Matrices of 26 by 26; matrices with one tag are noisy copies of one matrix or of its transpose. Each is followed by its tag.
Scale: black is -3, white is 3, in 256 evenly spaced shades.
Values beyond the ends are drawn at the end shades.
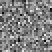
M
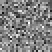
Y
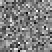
Y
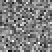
M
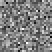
Y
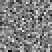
M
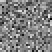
Y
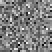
Y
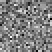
Y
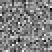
M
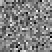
Y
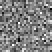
M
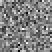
Y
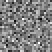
M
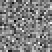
M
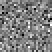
Y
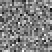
M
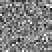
M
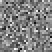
Y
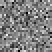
Y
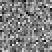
M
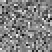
Y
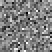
Y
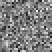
Y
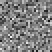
Y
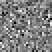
Y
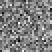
M
